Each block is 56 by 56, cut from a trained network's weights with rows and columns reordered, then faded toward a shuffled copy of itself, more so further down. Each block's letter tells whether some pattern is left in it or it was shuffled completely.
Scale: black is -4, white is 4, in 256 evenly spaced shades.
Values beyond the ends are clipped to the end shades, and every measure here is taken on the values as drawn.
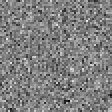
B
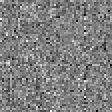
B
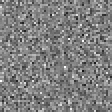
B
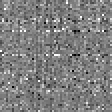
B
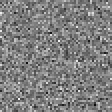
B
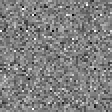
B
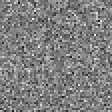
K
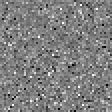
K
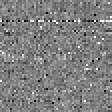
B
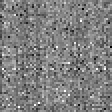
B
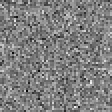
K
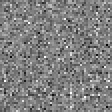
B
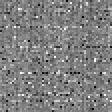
B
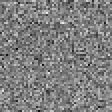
B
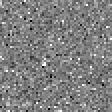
K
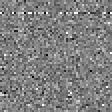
B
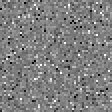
K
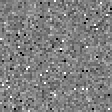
K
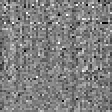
B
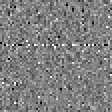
B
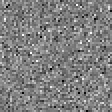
K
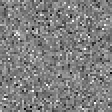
K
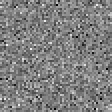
K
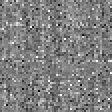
B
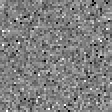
K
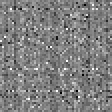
B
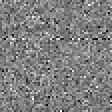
B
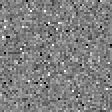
K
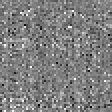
B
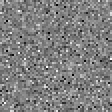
K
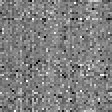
B
